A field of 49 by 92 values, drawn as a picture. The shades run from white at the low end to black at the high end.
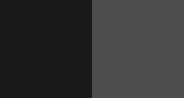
The table splits into one row of 2 panels. Panel 1,1: very high, flat. Panel 1,2: high, flat.
